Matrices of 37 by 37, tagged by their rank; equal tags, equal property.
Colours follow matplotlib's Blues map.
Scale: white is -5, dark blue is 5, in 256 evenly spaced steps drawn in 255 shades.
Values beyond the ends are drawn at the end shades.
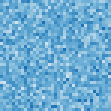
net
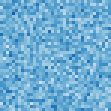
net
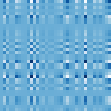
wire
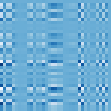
wire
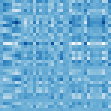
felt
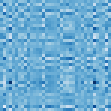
felt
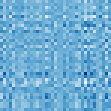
felt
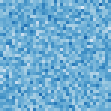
net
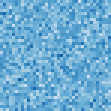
net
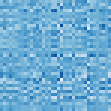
felt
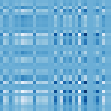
wire
